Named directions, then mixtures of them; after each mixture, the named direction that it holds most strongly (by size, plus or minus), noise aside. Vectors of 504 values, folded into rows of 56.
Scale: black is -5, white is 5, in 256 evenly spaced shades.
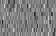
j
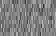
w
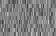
w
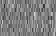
j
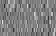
j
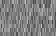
w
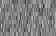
w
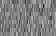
w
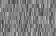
w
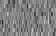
j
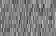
w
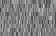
w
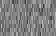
w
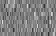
j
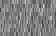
w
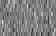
j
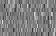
j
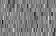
j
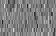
j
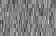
w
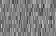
w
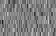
j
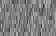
w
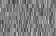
w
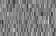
j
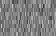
w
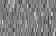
j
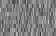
w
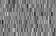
j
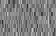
j
